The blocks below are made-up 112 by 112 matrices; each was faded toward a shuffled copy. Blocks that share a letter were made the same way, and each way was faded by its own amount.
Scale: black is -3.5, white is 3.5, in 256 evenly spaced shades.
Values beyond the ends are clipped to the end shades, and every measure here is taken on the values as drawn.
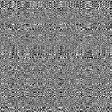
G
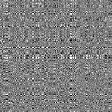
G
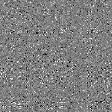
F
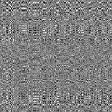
G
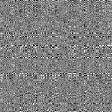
G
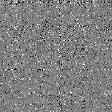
F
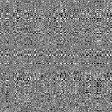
G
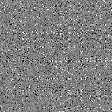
F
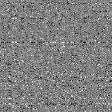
F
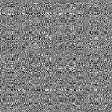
G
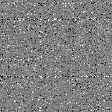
F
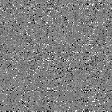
F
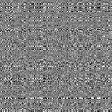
G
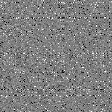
F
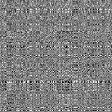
G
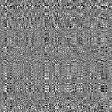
G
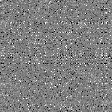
F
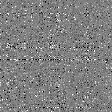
F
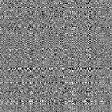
G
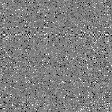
F
